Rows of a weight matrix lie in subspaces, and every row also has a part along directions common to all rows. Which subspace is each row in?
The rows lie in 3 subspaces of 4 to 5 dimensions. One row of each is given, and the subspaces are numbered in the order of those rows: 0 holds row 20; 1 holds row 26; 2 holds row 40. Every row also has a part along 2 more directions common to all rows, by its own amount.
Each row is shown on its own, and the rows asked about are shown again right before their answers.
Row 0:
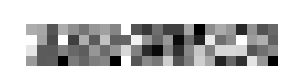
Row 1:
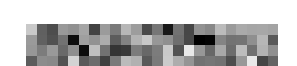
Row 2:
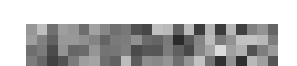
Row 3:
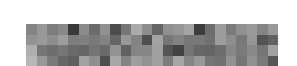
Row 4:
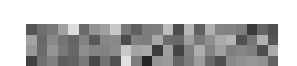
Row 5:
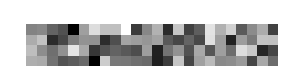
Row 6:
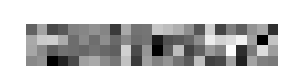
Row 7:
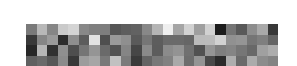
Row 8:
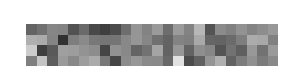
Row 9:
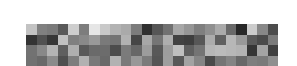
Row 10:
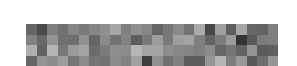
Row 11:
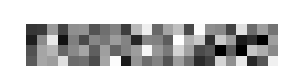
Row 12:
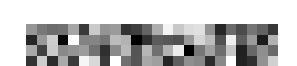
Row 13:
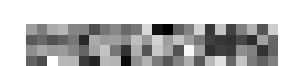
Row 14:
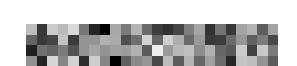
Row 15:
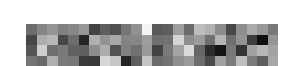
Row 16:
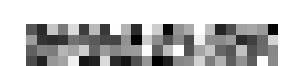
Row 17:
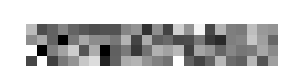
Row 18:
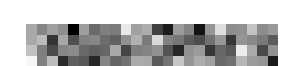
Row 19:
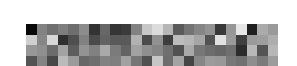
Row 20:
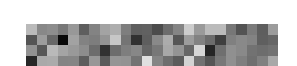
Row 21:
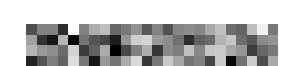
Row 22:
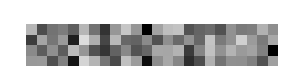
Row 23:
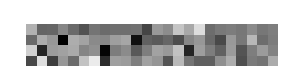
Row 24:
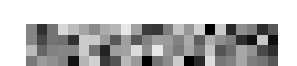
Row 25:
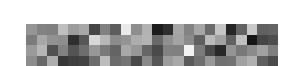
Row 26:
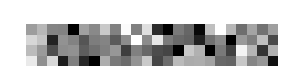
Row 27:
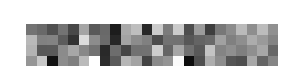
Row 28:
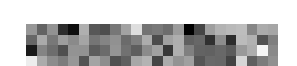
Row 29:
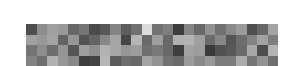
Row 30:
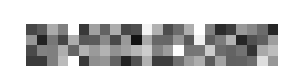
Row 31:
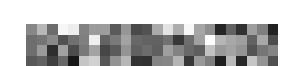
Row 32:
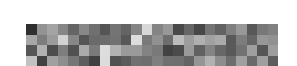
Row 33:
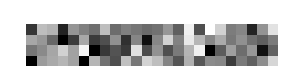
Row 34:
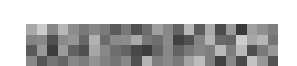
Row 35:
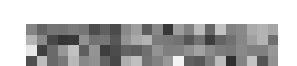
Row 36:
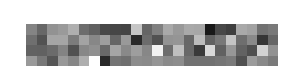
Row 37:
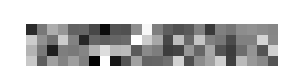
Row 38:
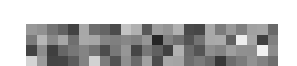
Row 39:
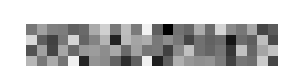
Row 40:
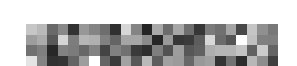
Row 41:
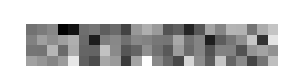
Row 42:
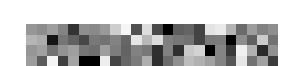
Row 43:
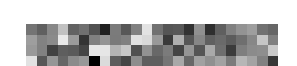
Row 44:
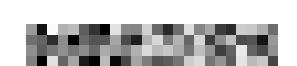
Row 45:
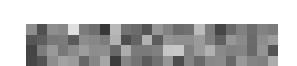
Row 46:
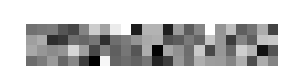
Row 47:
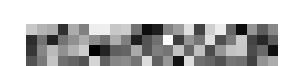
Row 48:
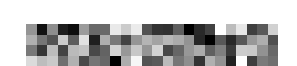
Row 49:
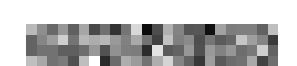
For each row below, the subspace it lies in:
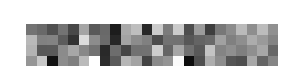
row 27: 0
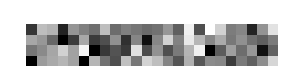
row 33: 0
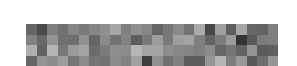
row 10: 2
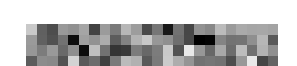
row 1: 0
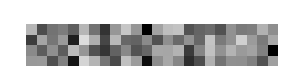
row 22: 1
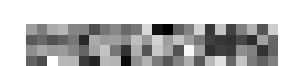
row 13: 2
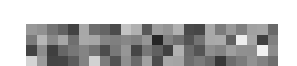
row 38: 2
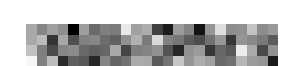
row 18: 1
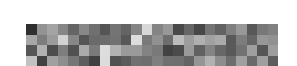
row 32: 0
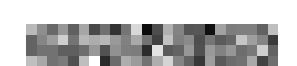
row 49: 1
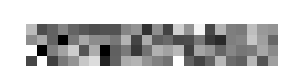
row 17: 0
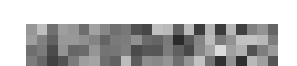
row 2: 2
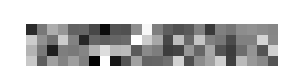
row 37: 0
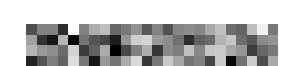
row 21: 0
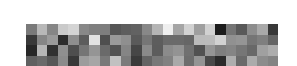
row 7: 2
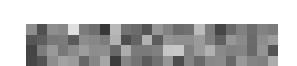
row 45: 1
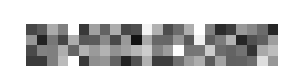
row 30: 1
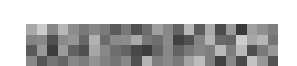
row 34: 2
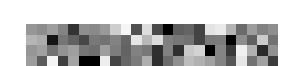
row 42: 1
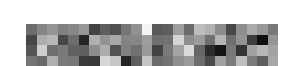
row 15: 2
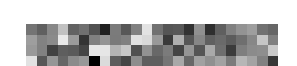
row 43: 0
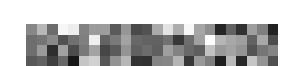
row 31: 2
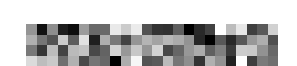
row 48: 2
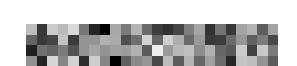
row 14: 1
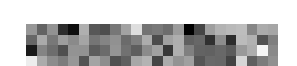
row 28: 2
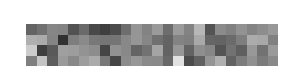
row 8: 0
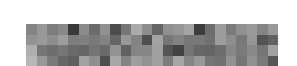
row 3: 1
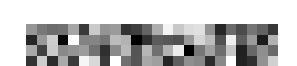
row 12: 0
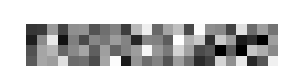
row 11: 2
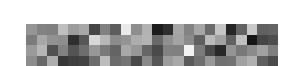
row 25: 2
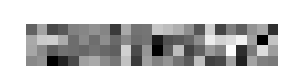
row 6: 2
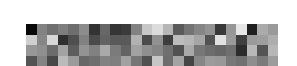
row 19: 0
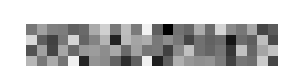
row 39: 1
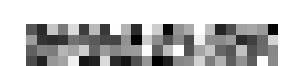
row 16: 1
